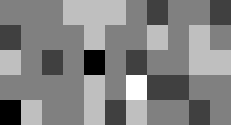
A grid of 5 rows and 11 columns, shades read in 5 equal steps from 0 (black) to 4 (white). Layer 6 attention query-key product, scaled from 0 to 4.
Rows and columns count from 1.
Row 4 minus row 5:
2 -1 0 0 0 1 1 -1 -1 1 0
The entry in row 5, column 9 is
2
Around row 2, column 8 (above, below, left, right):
1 2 2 2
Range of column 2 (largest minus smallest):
1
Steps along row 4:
same same same up down up down same up same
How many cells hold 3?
13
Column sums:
8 11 9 11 12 10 12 9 9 11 10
